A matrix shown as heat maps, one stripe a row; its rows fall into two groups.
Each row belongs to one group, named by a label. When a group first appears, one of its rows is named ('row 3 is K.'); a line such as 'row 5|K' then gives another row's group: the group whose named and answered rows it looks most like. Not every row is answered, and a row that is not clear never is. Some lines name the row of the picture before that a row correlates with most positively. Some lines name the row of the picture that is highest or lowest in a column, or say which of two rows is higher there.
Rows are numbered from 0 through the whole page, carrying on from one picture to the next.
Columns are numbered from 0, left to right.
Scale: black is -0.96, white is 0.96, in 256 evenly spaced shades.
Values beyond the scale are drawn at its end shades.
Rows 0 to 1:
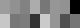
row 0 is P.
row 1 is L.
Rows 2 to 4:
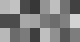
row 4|L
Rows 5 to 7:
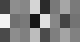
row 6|L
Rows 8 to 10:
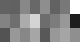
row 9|P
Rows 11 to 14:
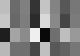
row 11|L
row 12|L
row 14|L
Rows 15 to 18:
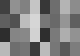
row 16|P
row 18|L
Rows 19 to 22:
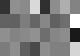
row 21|P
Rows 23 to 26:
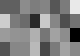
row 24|L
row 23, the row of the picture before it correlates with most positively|20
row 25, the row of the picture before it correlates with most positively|21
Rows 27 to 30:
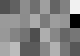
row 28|P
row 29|L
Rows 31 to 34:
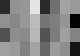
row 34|P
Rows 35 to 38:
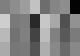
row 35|P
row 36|L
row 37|L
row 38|L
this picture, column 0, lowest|35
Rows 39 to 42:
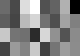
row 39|P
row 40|P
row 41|L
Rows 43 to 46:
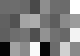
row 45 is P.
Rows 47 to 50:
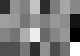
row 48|P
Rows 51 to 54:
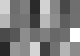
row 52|L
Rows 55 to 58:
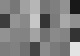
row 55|P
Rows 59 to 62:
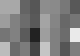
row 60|L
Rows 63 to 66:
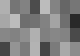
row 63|L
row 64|P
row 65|P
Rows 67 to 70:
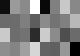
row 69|L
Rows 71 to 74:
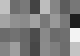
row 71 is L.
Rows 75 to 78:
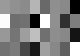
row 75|P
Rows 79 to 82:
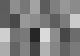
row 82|L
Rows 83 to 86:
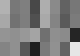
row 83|L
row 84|L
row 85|P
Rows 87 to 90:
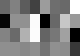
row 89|P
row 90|P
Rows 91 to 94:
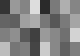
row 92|P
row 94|L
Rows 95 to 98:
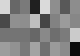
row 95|L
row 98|P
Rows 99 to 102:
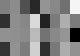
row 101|P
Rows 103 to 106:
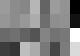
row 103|P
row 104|P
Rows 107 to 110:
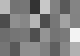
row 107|L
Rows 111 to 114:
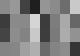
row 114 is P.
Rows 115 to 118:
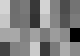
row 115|L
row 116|L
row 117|P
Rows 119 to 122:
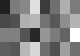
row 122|P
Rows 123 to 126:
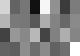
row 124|L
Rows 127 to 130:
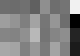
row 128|P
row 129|P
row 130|P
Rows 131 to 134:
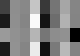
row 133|P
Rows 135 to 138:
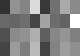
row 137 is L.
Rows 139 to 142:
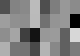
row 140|P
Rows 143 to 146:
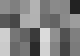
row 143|P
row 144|P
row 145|L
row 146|L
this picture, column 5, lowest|144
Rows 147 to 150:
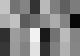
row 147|L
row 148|P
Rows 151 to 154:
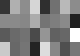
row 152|P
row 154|L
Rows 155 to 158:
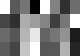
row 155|L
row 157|P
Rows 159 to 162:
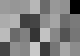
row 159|P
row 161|L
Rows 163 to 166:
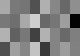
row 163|L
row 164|P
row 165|L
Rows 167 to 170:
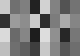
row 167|L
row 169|L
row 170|L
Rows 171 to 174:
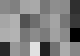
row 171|P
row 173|P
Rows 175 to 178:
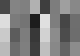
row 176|L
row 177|L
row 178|L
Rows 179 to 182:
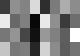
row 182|L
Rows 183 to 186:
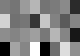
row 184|L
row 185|P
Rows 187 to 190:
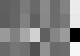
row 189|P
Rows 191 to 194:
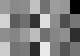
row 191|P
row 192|L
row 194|L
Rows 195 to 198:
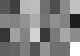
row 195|P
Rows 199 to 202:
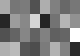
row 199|L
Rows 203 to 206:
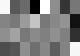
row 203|L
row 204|P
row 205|P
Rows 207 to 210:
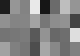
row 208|P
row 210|L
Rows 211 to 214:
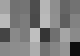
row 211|L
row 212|L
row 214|P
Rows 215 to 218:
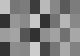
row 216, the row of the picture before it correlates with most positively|213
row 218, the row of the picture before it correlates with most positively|213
